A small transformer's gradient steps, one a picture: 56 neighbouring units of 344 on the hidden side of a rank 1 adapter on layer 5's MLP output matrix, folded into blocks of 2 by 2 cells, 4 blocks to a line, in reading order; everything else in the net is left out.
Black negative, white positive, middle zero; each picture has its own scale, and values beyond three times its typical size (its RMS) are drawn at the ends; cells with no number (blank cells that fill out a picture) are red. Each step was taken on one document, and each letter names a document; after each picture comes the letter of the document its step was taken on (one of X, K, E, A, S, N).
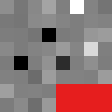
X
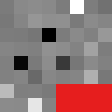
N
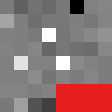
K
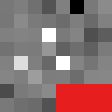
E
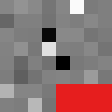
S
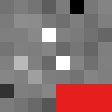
E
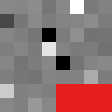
S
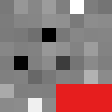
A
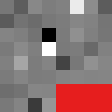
S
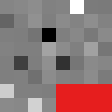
A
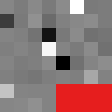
S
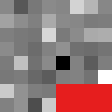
E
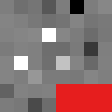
X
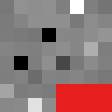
A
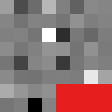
N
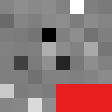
A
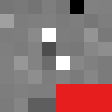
K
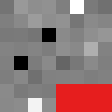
A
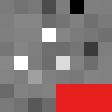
E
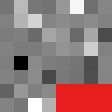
X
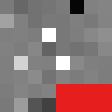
K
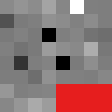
K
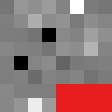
X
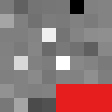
K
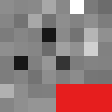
E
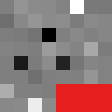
A
